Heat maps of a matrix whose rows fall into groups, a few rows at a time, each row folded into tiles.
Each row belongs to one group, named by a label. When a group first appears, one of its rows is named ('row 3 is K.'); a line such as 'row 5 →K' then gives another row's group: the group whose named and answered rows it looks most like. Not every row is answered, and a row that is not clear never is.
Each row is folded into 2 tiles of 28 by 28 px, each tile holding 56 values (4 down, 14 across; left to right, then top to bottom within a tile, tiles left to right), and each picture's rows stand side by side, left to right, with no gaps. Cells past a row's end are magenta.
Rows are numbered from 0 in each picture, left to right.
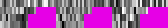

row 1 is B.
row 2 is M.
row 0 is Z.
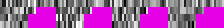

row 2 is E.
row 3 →Z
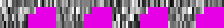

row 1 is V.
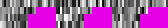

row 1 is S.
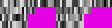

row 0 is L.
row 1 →S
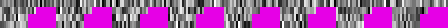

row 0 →E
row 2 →M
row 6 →E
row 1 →S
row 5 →S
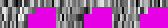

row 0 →M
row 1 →Z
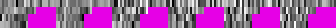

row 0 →Z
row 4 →V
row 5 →V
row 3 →M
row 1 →Z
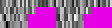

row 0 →B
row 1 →M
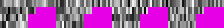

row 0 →E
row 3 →L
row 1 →M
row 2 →L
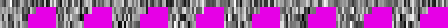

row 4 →M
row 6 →V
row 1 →B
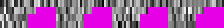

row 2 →V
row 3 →V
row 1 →B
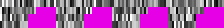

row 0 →E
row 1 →L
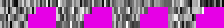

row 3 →S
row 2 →V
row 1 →V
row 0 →L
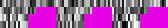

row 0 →E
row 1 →M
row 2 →E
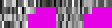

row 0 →S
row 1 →B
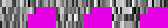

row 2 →L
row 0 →V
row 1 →M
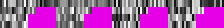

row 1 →V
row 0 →S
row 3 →S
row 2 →L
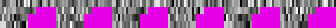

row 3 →B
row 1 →V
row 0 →Z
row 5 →V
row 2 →Z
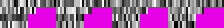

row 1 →L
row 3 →V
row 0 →L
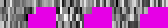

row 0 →Z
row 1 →S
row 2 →M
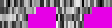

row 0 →S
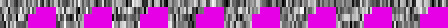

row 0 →M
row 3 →Z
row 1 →L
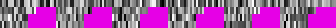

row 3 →M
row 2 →E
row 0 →S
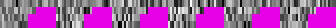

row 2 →V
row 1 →E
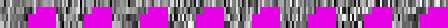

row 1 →B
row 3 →E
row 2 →Z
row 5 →V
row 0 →Z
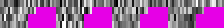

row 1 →B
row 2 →B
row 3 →Z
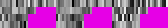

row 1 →Z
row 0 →Z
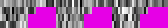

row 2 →L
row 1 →B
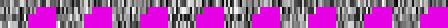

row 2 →V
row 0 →L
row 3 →L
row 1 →S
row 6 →L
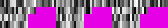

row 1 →E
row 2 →L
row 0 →S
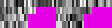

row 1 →Z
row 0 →S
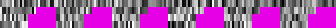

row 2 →E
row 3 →S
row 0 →E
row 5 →B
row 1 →M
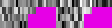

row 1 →S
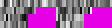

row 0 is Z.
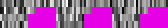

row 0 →S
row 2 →B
